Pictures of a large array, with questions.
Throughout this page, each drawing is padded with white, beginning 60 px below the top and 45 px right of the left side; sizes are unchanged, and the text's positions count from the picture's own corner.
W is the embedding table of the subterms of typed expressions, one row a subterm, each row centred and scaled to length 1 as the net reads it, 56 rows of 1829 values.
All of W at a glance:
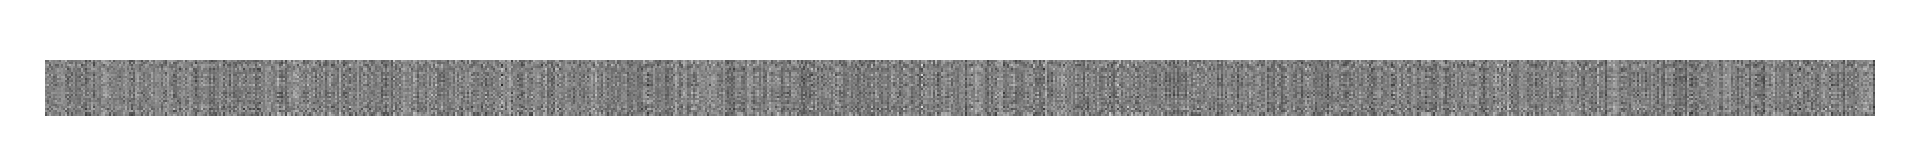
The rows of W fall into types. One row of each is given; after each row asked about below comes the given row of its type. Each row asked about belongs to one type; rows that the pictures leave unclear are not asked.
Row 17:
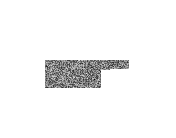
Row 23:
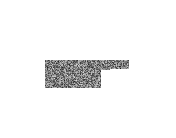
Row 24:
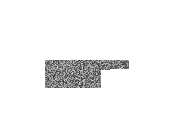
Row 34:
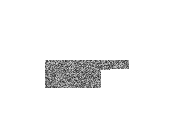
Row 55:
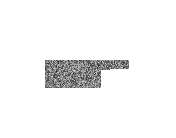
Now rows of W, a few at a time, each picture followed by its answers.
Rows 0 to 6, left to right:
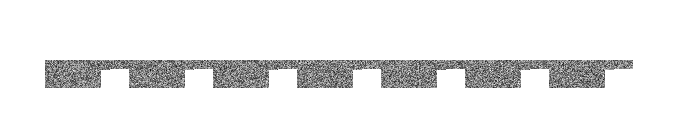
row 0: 55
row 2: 55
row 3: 34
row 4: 24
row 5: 24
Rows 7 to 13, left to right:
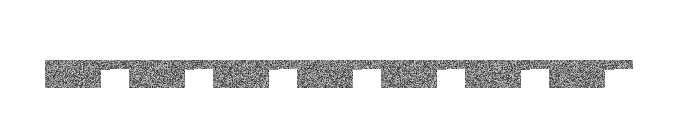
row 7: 24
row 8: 17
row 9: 23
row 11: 23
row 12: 55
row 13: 34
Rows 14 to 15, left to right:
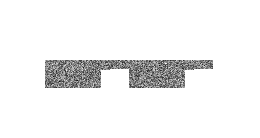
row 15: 34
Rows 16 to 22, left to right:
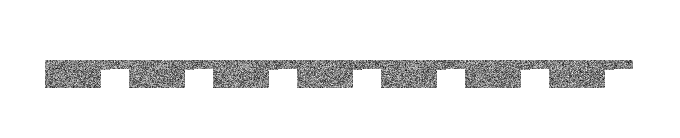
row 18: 55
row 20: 17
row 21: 34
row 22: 24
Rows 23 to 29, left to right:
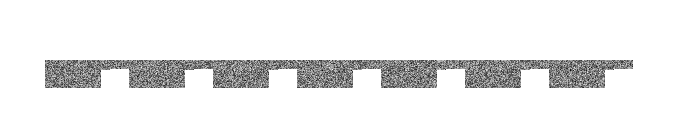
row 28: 17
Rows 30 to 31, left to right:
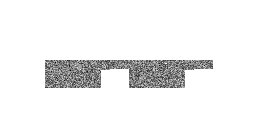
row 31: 34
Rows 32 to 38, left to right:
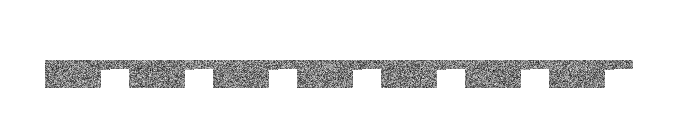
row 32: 55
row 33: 23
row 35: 55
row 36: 34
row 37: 17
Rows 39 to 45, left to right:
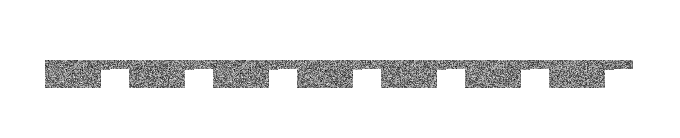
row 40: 34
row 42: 17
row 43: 23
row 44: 17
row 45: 24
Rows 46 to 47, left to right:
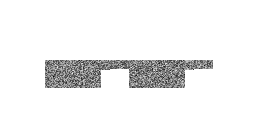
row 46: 24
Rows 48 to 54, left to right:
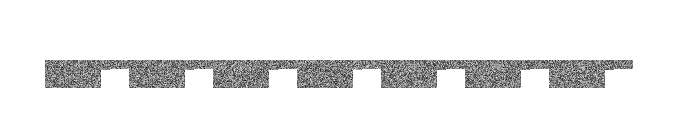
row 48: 23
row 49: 23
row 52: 55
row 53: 55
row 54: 55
